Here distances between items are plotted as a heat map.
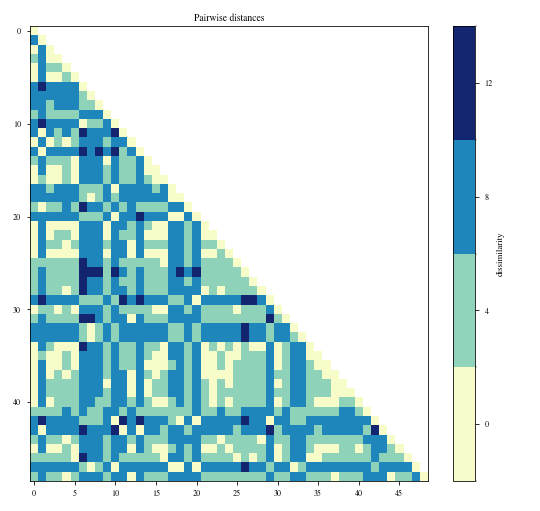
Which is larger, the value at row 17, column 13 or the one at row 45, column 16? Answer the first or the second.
the first
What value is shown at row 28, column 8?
8
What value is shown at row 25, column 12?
4
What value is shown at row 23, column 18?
8
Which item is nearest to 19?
1
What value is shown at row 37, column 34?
4
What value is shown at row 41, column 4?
8
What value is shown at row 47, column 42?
4
